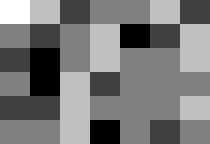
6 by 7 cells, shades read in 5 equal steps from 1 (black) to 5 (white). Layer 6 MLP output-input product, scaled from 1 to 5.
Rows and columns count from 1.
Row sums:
23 19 20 19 21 19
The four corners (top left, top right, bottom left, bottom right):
5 2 3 3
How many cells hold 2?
9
